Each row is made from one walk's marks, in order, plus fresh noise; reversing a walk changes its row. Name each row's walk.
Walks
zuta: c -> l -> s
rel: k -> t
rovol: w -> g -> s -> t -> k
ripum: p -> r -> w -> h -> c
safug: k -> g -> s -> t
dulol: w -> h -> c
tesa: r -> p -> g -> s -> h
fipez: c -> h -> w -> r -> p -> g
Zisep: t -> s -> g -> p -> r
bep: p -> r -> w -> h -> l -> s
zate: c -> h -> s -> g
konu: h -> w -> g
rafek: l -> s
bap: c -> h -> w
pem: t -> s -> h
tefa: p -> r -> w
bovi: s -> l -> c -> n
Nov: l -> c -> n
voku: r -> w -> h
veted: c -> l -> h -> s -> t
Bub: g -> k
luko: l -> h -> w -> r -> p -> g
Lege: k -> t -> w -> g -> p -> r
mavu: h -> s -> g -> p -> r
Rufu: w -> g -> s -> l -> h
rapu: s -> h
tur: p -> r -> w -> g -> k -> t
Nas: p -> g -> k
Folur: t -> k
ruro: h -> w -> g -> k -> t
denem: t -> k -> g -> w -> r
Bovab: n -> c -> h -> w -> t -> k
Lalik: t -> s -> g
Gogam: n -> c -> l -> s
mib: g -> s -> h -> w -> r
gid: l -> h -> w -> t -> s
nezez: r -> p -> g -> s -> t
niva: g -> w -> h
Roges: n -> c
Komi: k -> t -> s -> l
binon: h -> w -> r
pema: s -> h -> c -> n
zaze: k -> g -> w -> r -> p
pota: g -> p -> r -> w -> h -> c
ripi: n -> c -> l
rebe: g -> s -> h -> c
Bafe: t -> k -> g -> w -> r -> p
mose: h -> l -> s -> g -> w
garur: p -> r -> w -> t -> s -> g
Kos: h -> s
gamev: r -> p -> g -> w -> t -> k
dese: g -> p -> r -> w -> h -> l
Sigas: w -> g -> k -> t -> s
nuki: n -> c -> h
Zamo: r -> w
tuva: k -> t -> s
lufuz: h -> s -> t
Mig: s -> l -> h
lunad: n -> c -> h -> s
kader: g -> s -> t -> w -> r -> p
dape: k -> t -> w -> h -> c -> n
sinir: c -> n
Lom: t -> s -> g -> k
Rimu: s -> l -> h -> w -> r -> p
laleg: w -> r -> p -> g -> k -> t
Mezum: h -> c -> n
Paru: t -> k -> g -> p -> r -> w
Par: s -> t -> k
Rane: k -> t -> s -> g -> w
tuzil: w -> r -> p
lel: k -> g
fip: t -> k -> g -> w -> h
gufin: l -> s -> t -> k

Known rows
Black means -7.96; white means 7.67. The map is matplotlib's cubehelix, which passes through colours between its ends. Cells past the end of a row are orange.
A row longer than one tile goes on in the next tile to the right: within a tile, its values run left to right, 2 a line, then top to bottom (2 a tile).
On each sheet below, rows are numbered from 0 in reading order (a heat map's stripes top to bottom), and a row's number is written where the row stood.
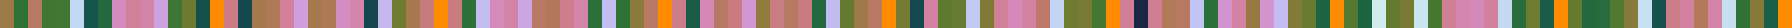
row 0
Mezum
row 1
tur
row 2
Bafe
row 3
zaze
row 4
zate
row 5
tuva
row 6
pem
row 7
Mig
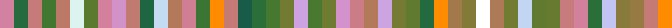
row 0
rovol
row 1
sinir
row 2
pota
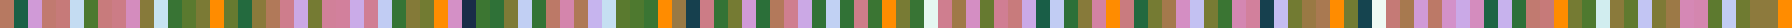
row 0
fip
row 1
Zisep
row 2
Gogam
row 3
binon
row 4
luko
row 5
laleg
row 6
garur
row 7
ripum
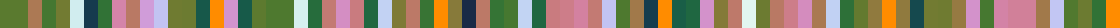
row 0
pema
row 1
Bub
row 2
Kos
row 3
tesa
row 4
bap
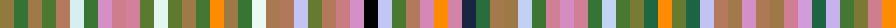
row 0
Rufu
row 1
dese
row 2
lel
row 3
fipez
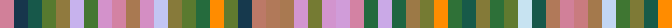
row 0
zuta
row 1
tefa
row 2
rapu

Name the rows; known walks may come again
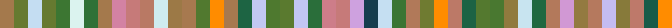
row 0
rebe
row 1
niva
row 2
Par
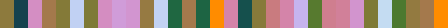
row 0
Lalik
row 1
denem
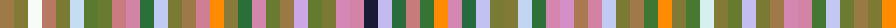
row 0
pota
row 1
tuzil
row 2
gufin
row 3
ripum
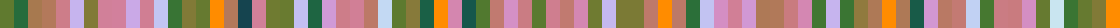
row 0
Zisep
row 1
rafek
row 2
Lege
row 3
Bafe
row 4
fip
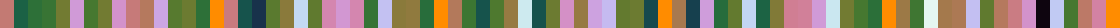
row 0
sinir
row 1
Nas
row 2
bovi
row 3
lunad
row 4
dese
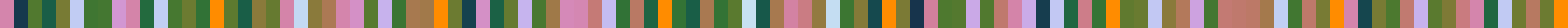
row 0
ripi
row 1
nezez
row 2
lufuz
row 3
rapu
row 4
konu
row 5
Rimu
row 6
ruro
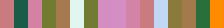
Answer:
Lom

